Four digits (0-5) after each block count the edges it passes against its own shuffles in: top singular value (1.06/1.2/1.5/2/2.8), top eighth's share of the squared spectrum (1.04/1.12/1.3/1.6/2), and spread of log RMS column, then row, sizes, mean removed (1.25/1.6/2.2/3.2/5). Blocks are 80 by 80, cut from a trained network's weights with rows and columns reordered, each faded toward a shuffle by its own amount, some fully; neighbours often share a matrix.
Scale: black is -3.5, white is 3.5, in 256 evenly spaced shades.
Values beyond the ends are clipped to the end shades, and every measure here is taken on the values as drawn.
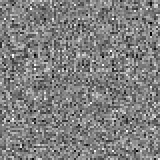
4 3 2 2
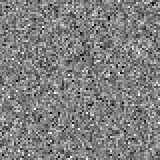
0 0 0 0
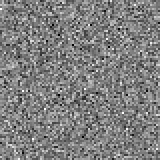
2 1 0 0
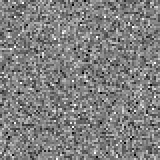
2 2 0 0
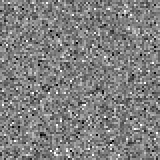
0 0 0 0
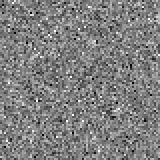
0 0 0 0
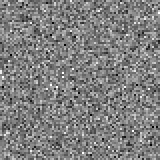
0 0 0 0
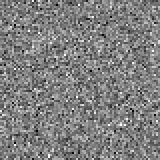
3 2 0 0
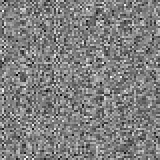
4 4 2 1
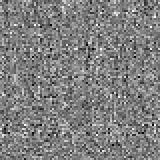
3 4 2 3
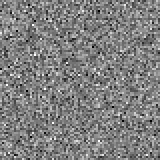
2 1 0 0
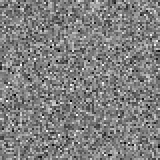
0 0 0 0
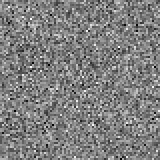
1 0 0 0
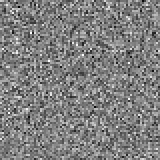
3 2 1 1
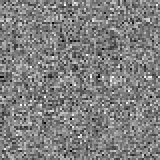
3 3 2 2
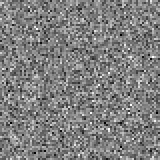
2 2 0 1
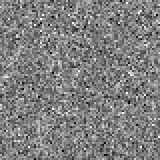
2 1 0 0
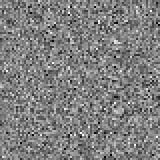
3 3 1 1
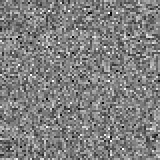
3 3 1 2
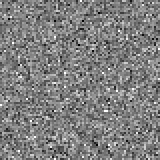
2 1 0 0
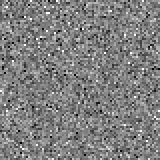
1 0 0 0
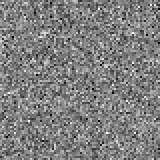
2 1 0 0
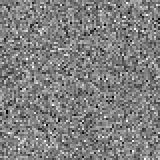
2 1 0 0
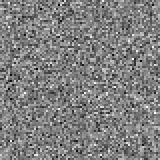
1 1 0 0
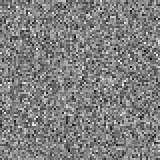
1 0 0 0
